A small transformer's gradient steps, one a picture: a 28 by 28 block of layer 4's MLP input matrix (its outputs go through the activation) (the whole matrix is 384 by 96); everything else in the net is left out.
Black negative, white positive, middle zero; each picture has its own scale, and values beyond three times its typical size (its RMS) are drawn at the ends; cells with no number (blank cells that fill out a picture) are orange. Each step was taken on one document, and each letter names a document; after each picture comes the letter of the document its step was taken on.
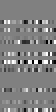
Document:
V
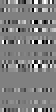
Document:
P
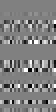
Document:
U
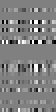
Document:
P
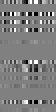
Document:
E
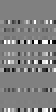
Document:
V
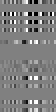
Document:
E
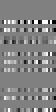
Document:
V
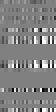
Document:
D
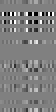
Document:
E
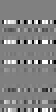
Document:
V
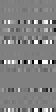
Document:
V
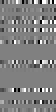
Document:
D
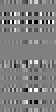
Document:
E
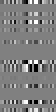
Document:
E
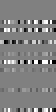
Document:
V
